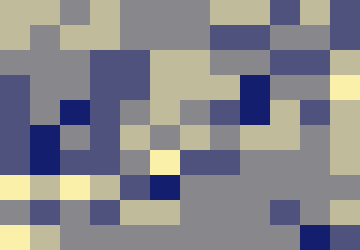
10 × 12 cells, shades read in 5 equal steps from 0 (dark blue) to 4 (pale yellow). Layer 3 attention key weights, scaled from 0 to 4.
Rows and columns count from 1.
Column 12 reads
1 1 3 4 3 3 3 2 3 1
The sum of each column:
22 18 20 17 19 24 22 19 17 19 17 24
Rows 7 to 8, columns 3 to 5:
1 1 2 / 4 3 1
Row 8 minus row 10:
0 0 2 1 -1 -2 0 0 0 0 2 1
